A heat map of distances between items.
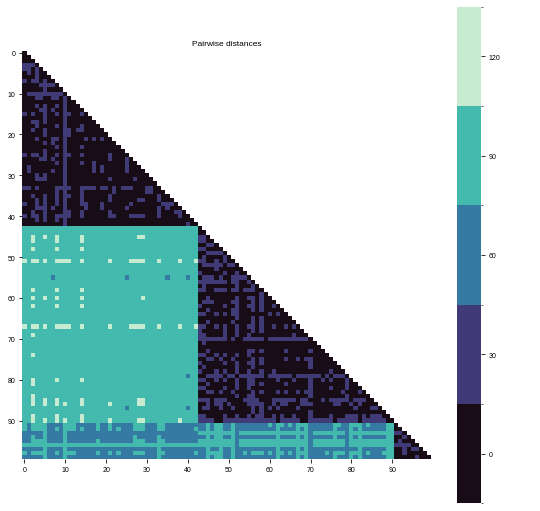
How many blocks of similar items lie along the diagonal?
3
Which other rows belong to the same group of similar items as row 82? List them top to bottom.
43, 44, 45, 46, 47, 48, 49, 50, 51, 52, 53, 54, 55, 56, 57, 58, 59, 60, 61, 62, 63, 64, 65, 66, 67, 68, 69, 70, 71, 72, 73, 74, 75, 76, 77, 78, 79, 80, 81, 83, 84, 85, 86, 87, 88, 89, 90
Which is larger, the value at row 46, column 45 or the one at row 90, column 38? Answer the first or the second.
the second
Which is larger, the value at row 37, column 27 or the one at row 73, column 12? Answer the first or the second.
the second
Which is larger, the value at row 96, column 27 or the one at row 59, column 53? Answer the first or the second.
the first
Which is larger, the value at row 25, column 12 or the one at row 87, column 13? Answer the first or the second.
the second
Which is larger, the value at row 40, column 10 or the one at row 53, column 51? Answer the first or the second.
the first
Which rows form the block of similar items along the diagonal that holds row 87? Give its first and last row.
43 to 90
